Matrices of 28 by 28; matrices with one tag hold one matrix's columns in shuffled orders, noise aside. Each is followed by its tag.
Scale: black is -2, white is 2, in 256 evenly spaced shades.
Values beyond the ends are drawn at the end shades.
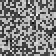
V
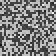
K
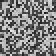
V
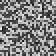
K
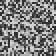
K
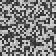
K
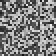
V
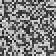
K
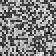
K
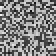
K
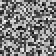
K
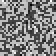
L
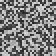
K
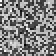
V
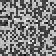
V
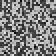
V
